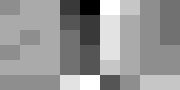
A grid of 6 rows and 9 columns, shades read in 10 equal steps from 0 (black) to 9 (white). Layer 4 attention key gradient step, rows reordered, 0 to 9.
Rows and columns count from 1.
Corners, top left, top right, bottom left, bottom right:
5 4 5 7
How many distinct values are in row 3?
5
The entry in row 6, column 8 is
7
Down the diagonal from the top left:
5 6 6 4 3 3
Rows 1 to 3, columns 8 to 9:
5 4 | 5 4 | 5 4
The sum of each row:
44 46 46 48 48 54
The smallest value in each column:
5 5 5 2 0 3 5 5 4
